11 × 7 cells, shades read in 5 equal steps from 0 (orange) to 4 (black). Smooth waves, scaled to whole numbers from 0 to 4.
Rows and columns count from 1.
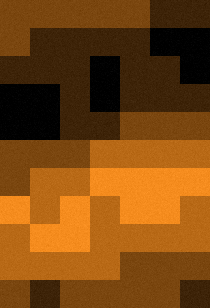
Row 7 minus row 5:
-2 -3 -2 -3 -2 -2 -2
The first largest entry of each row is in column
6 6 4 1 1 1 1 2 1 5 2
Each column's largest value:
4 4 3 4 3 4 4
